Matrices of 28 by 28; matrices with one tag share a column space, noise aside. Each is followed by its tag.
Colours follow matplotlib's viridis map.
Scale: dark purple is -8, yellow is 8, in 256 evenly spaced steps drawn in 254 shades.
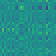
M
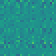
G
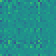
G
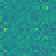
M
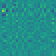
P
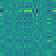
P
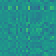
M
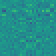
P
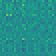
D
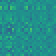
M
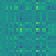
M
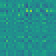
P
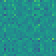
D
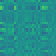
M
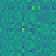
M
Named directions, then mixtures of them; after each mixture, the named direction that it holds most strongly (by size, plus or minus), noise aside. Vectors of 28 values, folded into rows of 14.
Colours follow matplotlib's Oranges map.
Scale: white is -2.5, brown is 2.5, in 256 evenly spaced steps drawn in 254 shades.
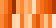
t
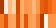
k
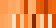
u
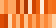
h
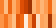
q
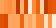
h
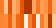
q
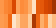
t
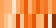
u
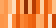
t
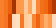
t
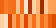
h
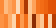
u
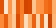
q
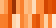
t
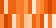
t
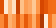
k
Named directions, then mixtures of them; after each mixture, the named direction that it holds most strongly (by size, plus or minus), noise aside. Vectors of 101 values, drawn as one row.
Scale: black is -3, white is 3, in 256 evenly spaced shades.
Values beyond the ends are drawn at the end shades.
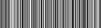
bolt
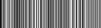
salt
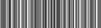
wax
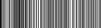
salt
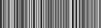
salt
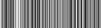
salt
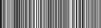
salt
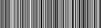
bolt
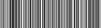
bolt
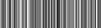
wax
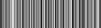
bolt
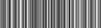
wax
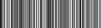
salt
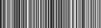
salt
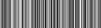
wax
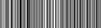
wax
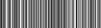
wax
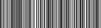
salt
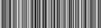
wax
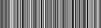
bolt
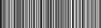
salt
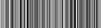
wax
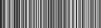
salt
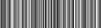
wax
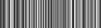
salt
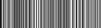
salt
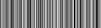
wax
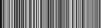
salt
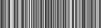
bolt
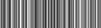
wax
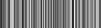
bolt
